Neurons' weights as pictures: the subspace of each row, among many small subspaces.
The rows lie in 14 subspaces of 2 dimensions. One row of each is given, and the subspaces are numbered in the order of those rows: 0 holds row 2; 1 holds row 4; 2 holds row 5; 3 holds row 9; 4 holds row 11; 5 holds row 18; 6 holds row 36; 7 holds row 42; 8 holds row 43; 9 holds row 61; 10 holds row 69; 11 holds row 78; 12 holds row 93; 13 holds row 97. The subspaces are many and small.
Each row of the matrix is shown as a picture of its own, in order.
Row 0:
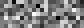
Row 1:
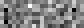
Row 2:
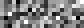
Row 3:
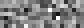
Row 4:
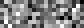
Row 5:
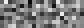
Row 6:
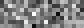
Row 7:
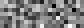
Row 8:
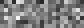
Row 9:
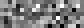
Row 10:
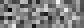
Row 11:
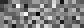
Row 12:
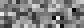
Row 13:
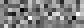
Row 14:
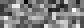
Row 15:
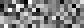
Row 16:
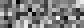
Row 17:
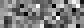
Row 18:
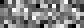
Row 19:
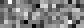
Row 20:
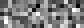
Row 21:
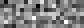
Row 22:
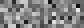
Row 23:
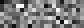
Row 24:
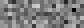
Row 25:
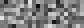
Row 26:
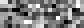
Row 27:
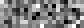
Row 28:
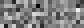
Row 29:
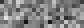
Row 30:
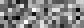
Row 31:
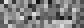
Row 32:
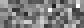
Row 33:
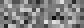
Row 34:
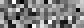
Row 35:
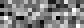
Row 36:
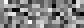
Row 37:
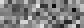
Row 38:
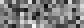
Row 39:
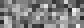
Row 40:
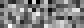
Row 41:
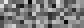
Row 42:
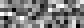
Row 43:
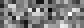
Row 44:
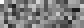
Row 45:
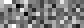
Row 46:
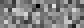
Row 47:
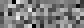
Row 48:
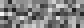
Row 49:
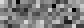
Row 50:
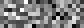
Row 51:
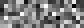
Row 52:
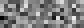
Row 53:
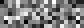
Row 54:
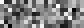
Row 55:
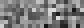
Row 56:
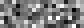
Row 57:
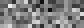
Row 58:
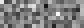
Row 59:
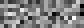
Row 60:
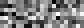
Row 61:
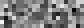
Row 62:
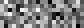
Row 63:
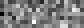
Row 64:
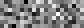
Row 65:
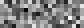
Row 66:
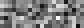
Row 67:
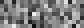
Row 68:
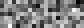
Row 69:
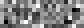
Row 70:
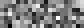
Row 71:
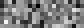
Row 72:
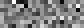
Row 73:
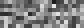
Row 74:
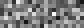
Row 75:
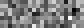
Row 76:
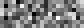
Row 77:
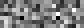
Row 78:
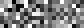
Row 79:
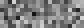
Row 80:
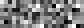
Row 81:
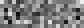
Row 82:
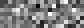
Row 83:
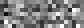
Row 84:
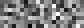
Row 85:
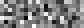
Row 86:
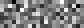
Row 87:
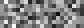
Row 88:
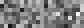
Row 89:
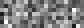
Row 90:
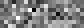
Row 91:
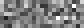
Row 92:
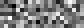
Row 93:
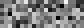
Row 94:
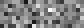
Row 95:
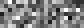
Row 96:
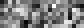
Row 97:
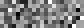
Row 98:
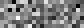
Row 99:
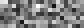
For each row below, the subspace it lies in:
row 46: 10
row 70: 12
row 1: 1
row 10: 5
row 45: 4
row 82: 5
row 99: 2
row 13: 6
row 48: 7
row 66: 7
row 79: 13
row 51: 11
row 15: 11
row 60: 7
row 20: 9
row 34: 13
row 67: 2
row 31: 1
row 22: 13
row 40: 8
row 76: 11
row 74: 0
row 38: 2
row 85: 5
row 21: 2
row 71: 10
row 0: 11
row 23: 4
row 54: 1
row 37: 5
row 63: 8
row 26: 6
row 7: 10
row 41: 2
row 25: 2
